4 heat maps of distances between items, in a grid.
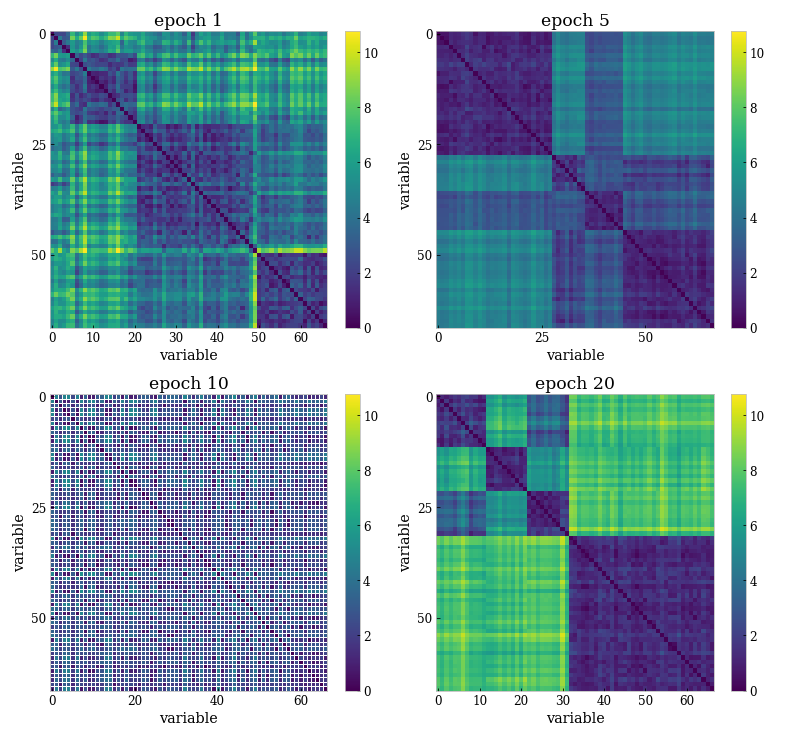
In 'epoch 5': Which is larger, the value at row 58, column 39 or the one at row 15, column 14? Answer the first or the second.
the first
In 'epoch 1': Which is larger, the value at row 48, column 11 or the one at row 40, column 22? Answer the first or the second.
the first
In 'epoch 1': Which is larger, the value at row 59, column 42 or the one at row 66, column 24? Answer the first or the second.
the first
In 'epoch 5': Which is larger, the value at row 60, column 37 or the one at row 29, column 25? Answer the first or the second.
the second
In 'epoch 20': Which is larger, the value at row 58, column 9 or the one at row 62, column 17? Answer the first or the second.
the second
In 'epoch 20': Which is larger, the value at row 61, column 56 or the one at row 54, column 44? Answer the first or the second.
the second
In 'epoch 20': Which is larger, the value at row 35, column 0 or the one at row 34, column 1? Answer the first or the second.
the first
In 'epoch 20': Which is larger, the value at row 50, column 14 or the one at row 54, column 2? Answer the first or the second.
the second
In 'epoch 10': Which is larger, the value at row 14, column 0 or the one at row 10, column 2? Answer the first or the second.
the first
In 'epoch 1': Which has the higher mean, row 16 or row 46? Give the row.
16
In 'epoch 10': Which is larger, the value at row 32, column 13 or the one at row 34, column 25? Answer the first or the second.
the second
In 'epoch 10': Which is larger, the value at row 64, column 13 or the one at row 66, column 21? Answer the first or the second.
the first
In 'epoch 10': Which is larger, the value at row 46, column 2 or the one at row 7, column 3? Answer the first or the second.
the second
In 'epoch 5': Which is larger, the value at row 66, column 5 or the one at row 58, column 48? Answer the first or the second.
the first
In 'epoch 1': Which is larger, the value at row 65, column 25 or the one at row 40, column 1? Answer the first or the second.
the second
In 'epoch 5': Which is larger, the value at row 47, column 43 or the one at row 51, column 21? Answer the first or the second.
the second
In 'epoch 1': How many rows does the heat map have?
67
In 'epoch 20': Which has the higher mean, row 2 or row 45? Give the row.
2
